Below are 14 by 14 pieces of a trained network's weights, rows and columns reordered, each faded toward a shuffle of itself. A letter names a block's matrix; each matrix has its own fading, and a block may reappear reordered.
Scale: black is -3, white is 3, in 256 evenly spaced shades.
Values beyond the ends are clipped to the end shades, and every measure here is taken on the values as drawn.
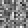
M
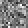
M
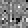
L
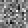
M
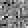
L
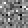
L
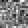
M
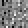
L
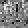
L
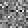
M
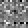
L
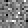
L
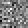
M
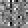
L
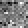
L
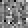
L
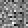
M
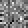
M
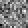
M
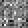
L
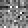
L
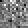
L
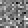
L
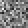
M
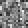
M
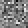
M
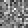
M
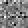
L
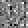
L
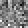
M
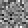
M
